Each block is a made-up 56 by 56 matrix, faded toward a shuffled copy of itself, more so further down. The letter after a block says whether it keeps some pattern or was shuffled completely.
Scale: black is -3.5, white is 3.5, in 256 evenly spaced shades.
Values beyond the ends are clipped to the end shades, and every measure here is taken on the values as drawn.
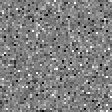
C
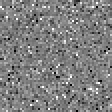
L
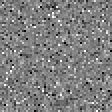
L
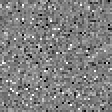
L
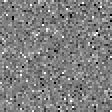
C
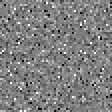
C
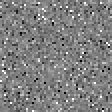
C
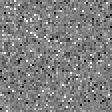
L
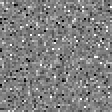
C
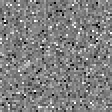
C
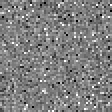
C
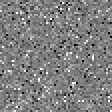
L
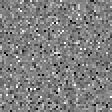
L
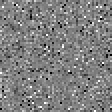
L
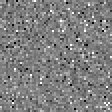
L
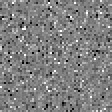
L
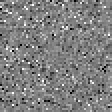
L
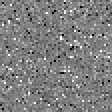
C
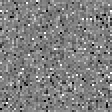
L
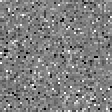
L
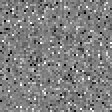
C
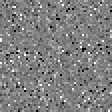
L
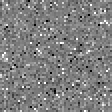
C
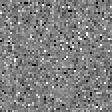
C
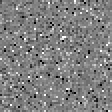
C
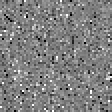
L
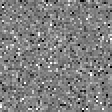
C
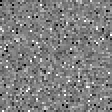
C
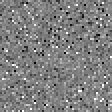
C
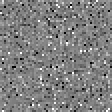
L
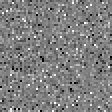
C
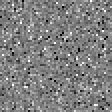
C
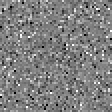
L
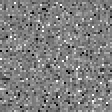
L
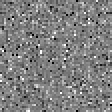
L
